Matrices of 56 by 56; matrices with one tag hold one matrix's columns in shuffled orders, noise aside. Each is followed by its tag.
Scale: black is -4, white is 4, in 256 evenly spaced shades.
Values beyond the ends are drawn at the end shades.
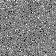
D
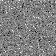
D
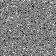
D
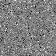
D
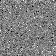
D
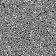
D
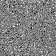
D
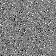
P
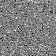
D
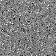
P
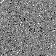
P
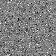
P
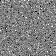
D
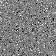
P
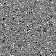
P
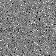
P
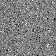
P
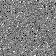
D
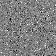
P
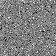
D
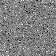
D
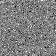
D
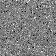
D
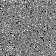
D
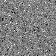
P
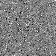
P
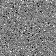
D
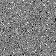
P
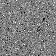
P
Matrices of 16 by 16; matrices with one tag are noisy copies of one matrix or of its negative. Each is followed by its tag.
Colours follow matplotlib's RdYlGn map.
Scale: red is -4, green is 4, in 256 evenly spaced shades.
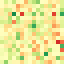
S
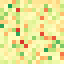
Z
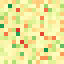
Z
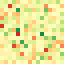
Z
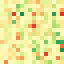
S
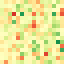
S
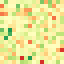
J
